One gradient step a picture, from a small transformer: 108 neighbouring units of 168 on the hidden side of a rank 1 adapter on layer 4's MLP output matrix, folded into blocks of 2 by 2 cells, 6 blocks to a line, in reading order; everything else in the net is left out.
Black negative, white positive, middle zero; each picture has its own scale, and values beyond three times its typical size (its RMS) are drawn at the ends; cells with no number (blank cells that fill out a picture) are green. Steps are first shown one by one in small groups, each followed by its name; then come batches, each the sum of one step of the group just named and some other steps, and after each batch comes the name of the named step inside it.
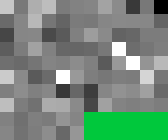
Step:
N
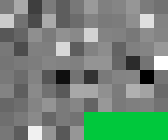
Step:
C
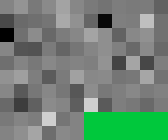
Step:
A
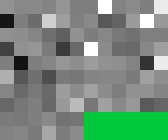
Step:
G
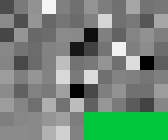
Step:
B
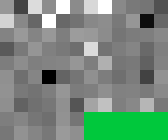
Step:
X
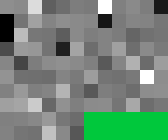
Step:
G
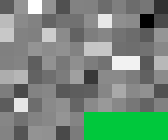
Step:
N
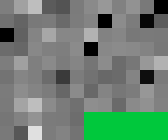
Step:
C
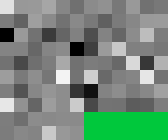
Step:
B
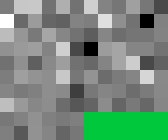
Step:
B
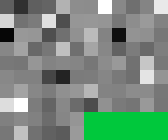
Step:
X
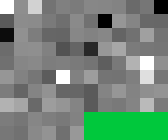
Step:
N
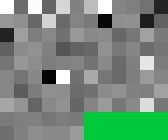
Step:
X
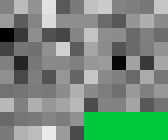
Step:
G
